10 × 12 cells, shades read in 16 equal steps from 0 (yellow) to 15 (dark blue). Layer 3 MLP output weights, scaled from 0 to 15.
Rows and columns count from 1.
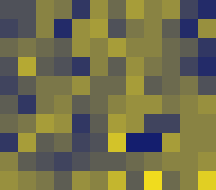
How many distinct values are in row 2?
8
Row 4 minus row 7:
2 -4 5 5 0 -3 5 0 -4 -3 5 7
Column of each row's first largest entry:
12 4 12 12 1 2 5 8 4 4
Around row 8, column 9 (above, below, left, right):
12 8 15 5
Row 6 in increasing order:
6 6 6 7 7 7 8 8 9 10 10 13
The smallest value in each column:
6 4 5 6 6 5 2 5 0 5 7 1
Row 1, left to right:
11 11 7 8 13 6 9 5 7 6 12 14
